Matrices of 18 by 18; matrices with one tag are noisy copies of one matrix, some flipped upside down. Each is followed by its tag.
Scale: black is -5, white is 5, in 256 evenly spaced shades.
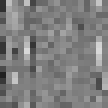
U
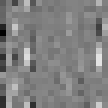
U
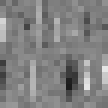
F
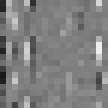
U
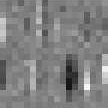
F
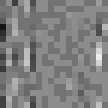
U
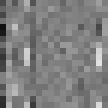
U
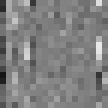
U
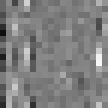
U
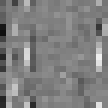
U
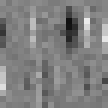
F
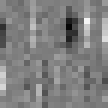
F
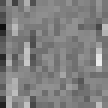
U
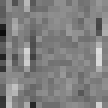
U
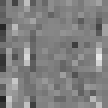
U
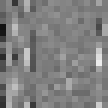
U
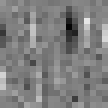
F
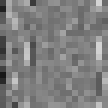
U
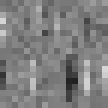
F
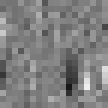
F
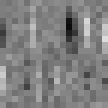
F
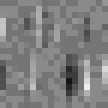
F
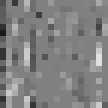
U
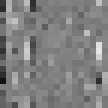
U
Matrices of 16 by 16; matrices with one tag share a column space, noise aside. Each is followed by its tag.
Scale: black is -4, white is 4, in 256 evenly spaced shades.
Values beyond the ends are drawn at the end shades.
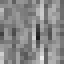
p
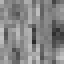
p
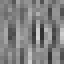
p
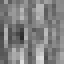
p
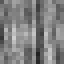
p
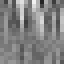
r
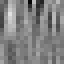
r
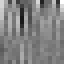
r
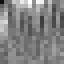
r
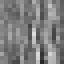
p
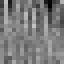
r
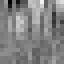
r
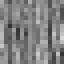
p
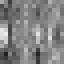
p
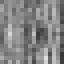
p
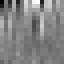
r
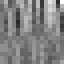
r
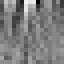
r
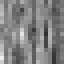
p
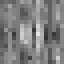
p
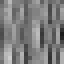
p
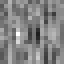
p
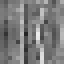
p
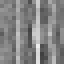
p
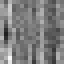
p
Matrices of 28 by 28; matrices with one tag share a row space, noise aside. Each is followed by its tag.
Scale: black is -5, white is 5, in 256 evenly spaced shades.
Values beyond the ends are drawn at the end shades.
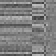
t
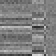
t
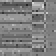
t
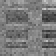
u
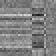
t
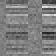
u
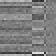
t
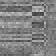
t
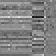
t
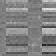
u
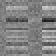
u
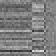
t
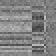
t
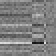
t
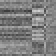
t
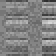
u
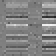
u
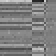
t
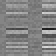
u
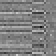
t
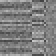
t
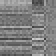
t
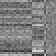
t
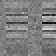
u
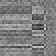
t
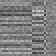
t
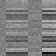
u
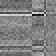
t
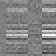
u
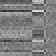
t
